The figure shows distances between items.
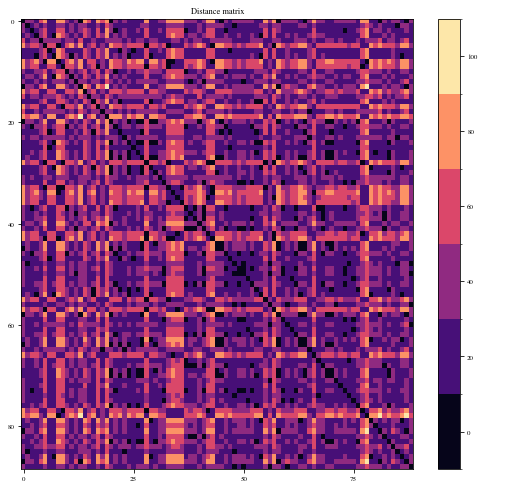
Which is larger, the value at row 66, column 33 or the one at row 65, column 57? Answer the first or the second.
the second
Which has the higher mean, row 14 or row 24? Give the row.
14
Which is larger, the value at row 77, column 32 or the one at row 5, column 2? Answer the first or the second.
the second
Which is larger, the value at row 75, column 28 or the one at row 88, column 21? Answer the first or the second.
the first
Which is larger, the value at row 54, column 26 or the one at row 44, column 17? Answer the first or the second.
the second
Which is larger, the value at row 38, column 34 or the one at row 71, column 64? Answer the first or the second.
the first
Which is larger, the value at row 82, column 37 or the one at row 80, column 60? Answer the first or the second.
the second
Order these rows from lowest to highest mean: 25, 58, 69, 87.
25, 69, 58, 87
